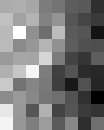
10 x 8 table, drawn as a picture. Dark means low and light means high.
There are no regular stripes. The top right is the calmest part. There is an overall slope up to the left. The ninth with the highest average is the top left.
